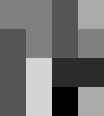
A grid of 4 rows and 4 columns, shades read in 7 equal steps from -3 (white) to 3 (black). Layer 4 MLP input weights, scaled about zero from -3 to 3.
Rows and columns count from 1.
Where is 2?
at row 3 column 3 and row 3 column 4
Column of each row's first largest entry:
3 1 3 3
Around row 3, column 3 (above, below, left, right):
1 3 -2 2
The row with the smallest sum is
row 1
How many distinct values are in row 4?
4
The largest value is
3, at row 4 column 3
